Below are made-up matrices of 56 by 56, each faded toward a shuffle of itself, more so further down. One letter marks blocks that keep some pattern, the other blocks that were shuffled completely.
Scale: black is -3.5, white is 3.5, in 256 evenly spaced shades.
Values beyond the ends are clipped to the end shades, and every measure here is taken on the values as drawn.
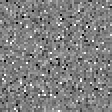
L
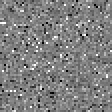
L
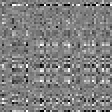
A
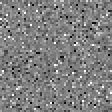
L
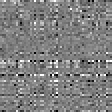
A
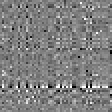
A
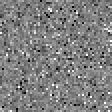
L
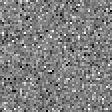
L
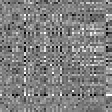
A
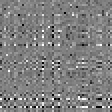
A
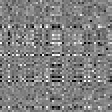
A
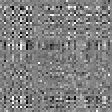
A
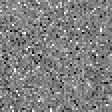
L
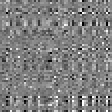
A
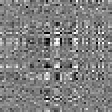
A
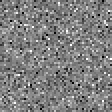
L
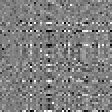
A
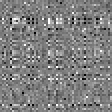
A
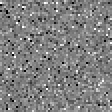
L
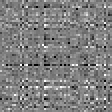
A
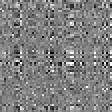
A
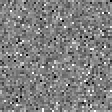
L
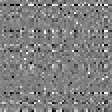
A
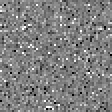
L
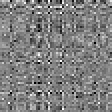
A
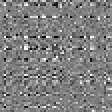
A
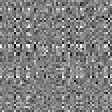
A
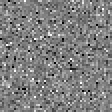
L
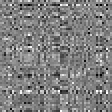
A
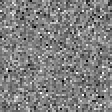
L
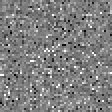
L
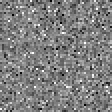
L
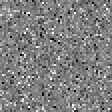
L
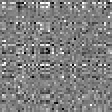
A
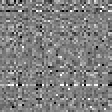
A
